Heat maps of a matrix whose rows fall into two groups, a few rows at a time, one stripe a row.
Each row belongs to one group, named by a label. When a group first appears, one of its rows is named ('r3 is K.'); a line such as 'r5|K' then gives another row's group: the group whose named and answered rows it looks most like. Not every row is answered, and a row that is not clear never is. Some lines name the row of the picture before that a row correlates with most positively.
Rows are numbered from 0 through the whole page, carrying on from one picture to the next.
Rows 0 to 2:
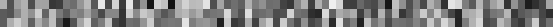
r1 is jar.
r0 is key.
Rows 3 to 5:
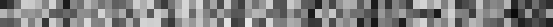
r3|jar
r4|key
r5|jar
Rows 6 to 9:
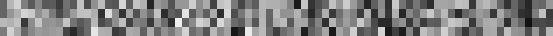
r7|jar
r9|jar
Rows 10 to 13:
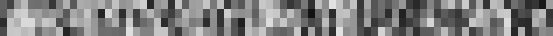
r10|key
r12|jar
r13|jar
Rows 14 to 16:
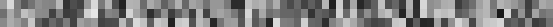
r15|jar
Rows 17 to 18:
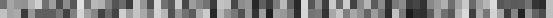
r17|key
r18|key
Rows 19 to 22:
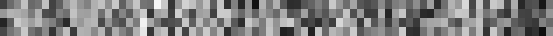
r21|jar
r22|key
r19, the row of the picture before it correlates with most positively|18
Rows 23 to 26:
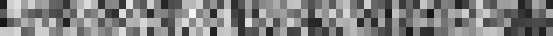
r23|jar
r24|key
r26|key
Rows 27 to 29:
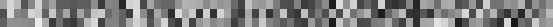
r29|jar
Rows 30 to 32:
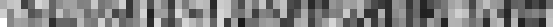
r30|key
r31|key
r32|key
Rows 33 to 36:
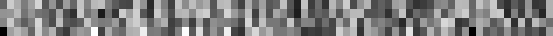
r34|key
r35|jar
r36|jar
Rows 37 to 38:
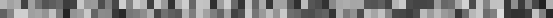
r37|key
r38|jar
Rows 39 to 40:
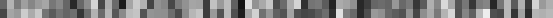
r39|jar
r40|jar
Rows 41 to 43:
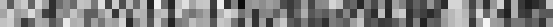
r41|key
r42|key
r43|key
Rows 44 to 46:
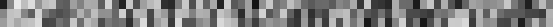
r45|key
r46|key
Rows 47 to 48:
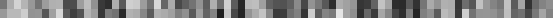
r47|jar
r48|jar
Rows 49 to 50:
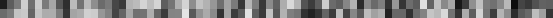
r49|jar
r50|jar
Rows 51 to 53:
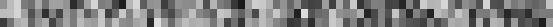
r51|jar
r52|key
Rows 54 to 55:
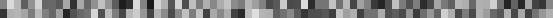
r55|jar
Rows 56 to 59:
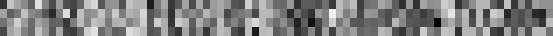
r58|key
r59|jar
